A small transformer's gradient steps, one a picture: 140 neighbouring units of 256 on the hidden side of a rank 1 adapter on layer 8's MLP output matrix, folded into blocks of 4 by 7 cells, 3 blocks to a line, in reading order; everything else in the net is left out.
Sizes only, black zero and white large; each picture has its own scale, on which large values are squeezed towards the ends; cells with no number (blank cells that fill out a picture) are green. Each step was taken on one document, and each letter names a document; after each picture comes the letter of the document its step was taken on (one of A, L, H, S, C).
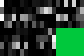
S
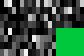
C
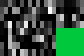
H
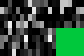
H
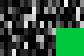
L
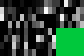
S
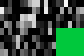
H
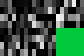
S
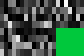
C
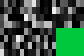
C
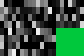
H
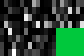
C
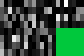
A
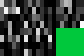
A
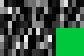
A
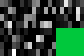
L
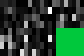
H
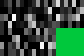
S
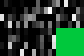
S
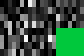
H
